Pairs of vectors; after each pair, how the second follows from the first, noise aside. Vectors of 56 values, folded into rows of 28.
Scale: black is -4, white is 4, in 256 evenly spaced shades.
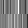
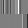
partly zeroed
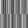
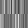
shuffled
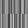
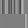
partly zeroed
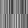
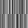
sign-scrambled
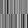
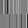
partly zeroed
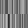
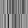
sign-scrambled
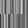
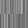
shrunk
